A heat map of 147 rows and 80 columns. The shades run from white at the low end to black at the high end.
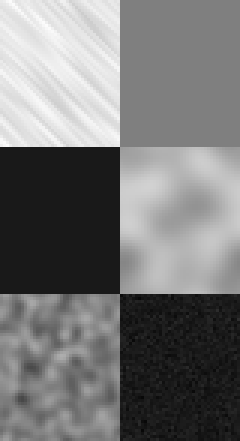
The table splits into 3 rows of 2 panels. Panel 1,1: very low, slanting down to the right, faint in contrast. Panel 1,2: middling, flat. Panel 2,1: very high, flat. Panel 2,2: low, smooth. Panel 3,1: middling, blotchy. Panel 3,2: very high, fine-grained, faint in contrast.
